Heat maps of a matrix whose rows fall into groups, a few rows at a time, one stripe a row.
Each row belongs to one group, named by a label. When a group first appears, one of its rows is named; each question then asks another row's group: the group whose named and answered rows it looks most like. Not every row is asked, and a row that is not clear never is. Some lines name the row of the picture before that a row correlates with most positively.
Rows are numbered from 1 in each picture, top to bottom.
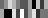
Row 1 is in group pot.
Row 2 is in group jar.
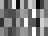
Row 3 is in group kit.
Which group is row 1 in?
jar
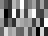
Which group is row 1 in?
jar
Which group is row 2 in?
jar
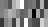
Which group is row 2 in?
pot
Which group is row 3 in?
kit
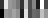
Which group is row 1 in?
kit
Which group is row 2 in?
kit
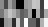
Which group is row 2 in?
pot
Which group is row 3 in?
kit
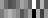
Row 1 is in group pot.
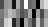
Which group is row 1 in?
kit
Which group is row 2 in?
pot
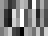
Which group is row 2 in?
jar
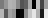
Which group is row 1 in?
pot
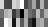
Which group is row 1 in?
jar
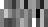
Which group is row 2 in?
kit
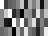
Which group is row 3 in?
jar
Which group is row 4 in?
kit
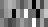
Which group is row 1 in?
pot
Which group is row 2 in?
kit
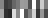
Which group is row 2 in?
jar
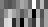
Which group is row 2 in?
pot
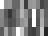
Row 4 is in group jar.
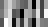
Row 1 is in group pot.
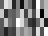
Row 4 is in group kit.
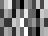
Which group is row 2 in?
kit
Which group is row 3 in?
jar
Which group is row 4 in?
kit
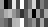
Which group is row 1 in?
jar
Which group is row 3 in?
jar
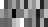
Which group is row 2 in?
kit
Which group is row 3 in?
jar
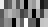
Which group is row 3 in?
kit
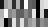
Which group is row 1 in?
kit
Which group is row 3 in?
jar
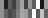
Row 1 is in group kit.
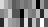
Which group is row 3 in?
kit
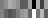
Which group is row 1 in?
pot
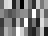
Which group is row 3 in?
kit
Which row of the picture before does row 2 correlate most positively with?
2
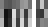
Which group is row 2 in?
jar
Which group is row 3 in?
jar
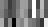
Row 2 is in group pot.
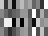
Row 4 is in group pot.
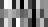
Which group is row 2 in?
pot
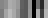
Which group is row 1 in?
pot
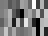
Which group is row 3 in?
kit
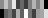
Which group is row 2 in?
kit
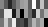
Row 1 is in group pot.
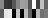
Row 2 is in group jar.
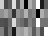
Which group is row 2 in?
kit
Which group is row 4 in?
kit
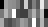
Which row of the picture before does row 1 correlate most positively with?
2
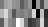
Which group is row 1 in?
pot
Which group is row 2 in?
kit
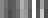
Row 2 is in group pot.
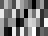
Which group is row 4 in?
jar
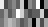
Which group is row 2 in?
jar
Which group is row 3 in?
pot
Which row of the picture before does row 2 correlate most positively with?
1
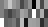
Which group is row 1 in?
pot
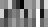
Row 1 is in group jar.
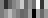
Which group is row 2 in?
pot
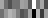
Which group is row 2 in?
pot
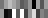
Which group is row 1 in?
pot
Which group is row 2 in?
jar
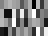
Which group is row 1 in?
pot
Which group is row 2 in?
jar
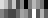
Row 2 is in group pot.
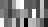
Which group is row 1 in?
jar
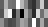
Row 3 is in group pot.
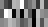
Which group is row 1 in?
jar
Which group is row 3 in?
pot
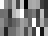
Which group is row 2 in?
jar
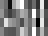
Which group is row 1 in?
jar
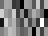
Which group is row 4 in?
pot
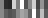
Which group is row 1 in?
jar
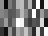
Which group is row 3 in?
jar
